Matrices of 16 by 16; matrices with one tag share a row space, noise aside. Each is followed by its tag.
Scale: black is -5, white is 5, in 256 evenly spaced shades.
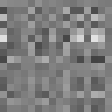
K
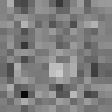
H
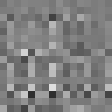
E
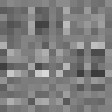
K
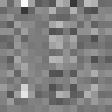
H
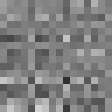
K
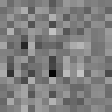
E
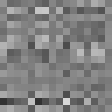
K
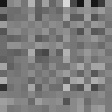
K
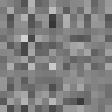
E
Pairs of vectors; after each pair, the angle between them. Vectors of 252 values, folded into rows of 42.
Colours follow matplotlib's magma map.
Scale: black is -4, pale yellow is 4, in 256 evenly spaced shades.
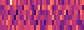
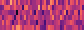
nearly parallel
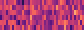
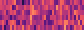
nearly parallel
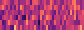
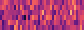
nearly parallel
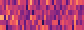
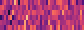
partly opposed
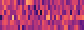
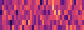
orthogonal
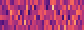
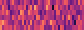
nearly opposite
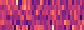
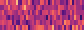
nearly parallel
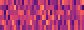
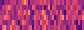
orthogonal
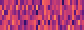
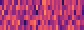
nearly parallel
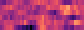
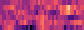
nearly parallel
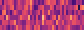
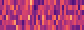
nearly parallel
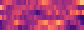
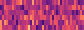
partly opposed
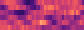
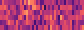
partly opposed
